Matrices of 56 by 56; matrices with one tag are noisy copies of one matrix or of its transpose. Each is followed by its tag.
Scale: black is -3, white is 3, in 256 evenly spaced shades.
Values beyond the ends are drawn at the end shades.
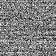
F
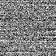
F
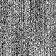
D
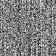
F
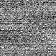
D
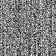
F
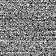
F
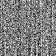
F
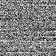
F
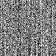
F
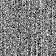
F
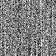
F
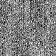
D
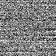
F
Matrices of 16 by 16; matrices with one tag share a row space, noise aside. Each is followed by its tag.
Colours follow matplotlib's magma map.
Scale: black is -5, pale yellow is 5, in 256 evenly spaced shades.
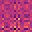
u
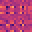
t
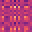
u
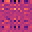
u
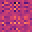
u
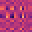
t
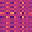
t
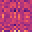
u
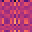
u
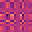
t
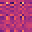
t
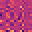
t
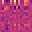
u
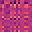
u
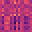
u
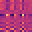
t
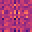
u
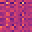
t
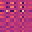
t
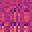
u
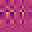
t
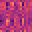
t
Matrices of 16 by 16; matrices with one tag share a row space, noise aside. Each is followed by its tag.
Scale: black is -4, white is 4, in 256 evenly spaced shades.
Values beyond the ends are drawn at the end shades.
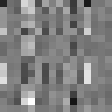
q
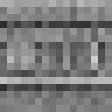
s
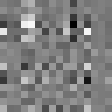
q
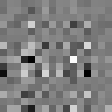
q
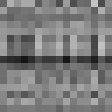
s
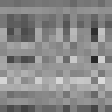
s
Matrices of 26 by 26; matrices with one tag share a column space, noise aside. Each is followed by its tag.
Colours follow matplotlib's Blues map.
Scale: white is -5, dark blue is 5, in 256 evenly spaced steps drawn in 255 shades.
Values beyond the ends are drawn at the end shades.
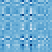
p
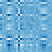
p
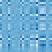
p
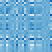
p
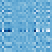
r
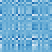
p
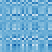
p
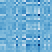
p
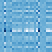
r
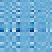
r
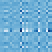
r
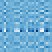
r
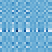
r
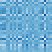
p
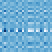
r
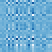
p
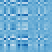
p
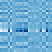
r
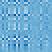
p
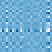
r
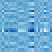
r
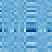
r
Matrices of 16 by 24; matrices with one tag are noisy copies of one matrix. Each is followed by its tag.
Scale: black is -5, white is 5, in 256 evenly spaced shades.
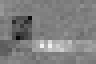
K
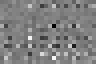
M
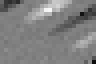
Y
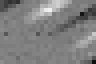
Y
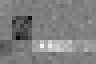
K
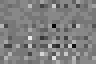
M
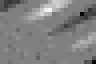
Y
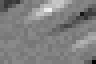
Y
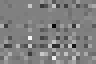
M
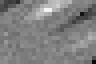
Y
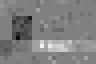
K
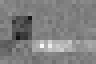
K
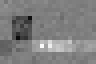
K
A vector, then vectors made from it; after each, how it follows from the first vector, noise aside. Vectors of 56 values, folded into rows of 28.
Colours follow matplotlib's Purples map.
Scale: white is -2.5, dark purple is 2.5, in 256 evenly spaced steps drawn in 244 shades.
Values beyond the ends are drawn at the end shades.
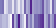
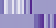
partly zeroed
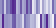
wrapped around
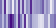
sign-scrambled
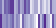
wrapped around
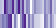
negated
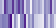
negated
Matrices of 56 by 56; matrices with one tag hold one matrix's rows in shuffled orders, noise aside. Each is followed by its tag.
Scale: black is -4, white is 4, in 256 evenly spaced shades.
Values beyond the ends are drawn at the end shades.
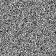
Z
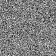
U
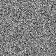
Z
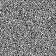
Z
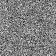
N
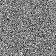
N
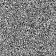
N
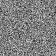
Z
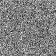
N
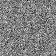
N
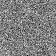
N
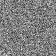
N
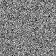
U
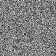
Z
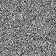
Z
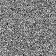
N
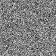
U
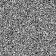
U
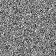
Z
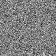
Z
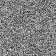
N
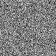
Z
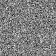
U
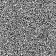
N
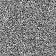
N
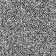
N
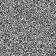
Z
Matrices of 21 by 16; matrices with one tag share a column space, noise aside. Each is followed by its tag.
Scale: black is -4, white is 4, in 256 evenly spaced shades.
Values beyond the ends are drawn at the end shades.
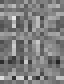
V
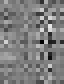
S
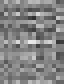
S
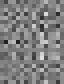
S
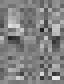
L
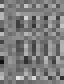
V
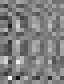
V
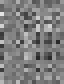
S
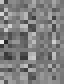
S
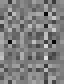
S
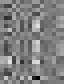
V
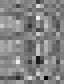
V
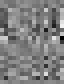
L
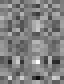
V
